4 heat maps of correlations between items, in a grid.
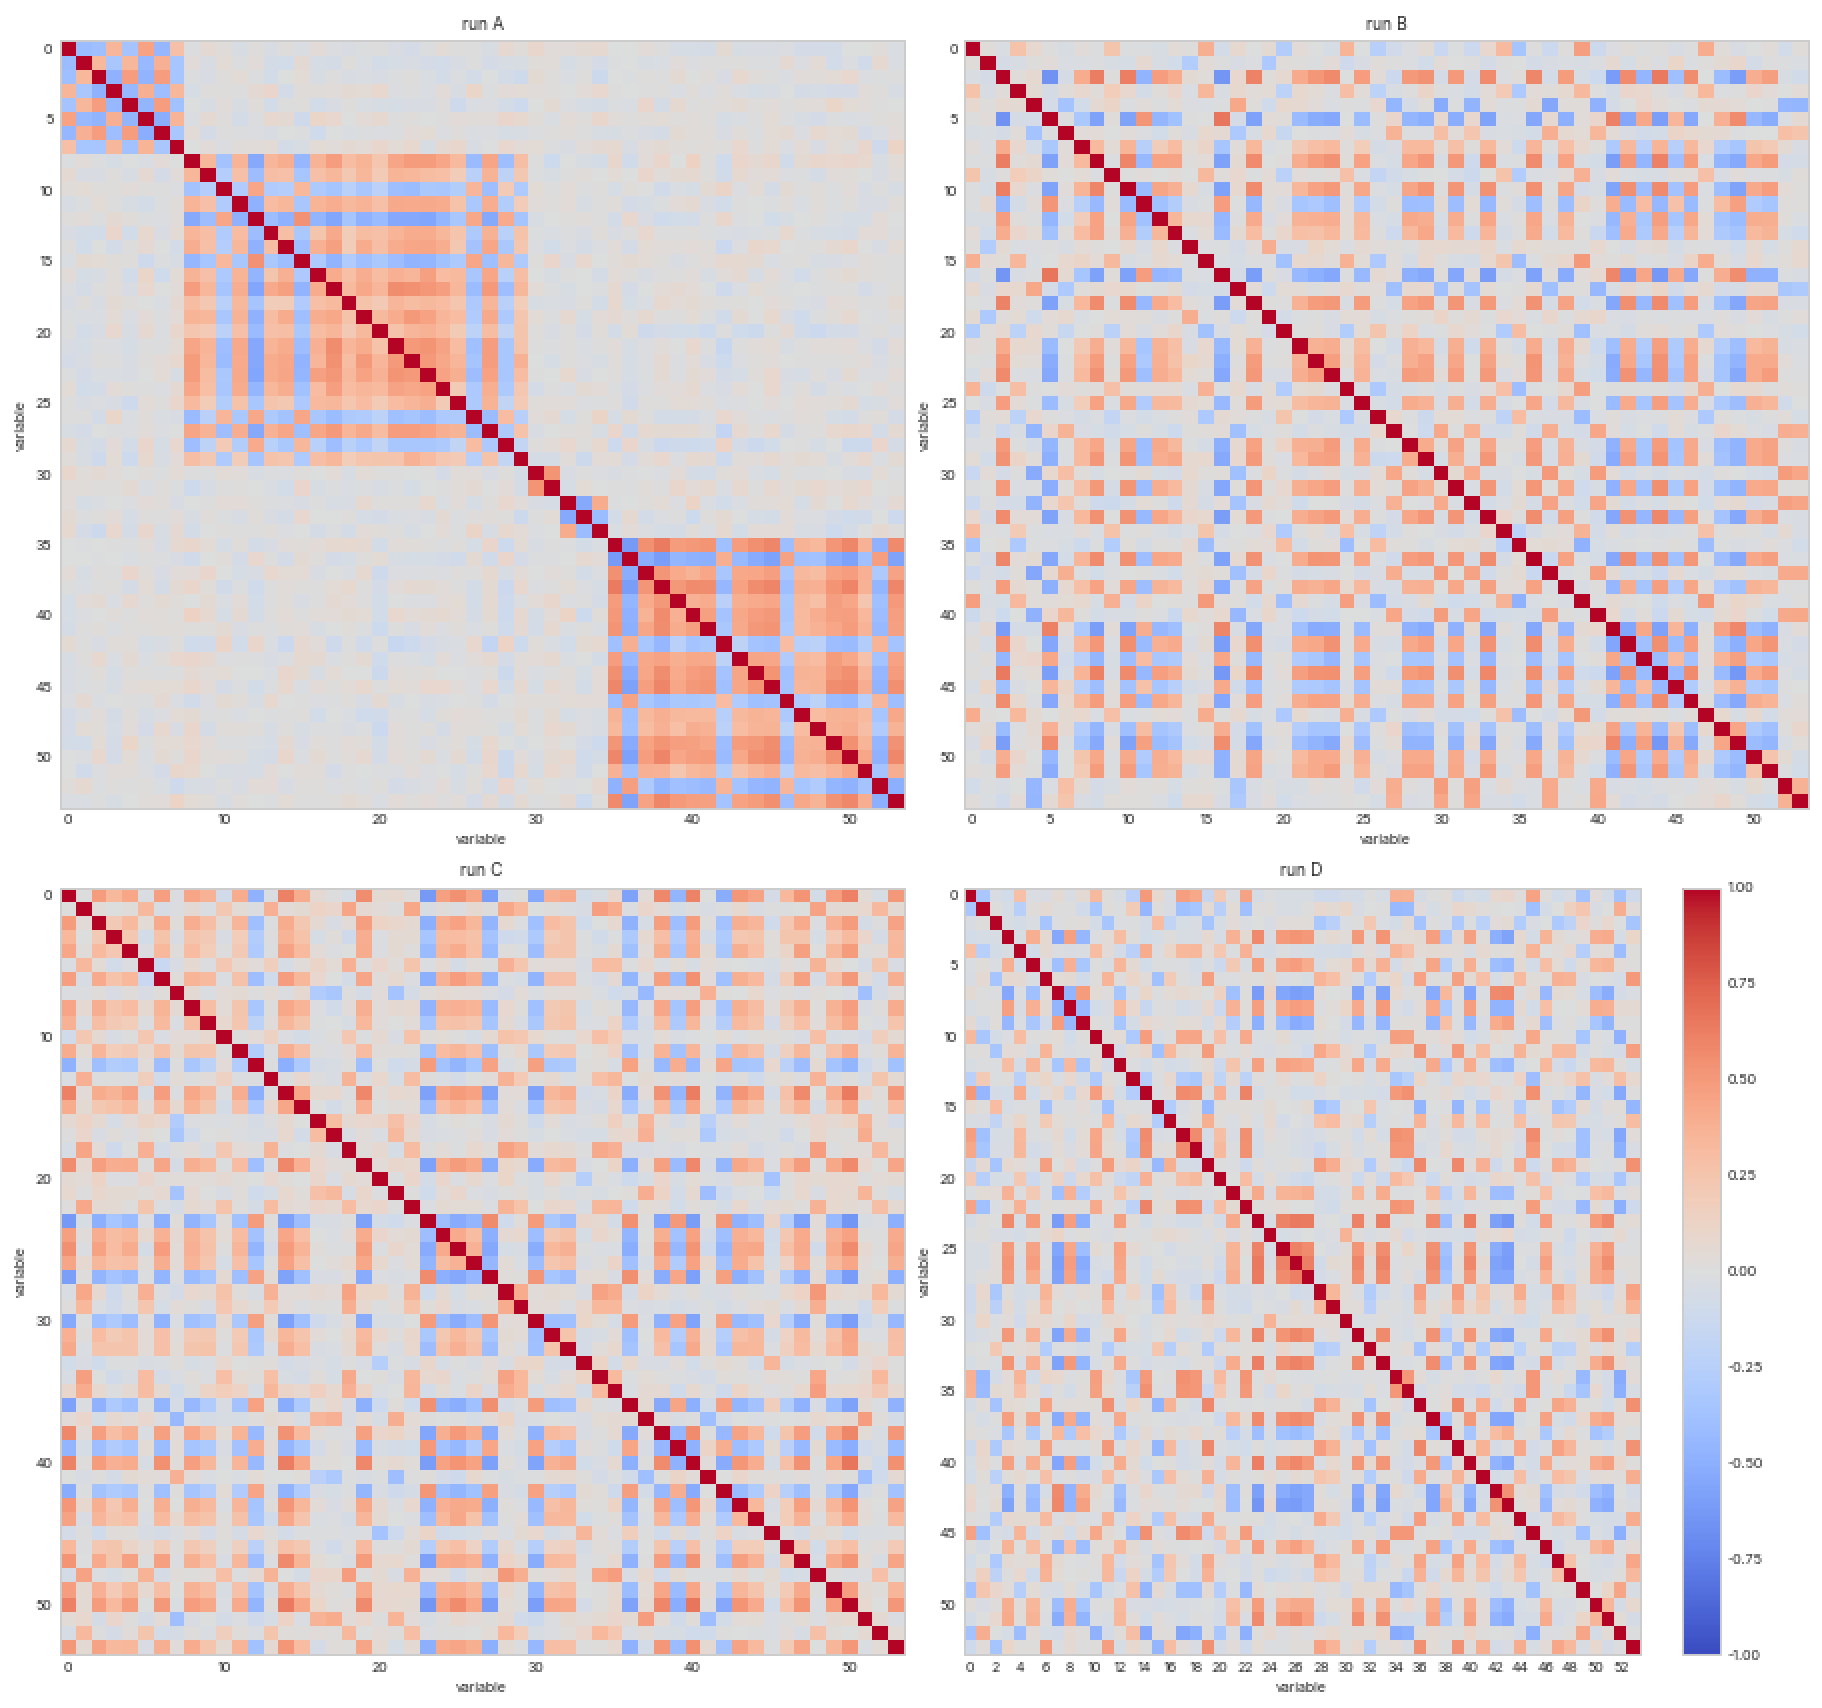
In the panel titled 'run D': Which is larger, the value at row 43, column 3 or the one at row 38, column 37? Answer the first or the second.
the second
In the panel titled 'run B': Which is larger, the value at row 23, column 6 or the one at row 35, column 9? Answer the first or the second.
the first
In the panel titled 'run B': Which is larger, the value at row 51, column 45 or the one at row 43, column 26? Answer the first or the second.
the second
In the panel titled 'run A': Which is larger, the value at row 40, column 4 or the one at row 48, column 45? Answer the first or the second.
the second
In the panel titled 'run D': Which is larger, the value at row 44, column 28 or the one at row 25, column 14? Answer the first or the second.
the first
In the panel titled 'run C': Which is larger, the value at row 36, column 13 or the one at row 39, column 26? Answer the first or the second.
the first
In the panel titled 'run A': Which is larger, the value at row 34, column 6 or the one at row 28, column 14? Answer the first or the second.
the first
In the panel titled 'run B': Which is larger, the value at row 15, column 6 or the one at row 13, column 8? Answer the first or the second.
the second
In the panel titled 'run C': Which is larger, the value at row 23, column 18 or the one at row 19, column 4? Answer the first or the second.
the second
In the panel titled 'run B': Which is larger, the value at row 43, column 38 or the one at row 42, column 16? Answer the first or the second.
the first
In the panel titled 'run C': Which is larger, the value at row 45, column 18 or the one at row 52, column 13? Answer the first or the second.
the second
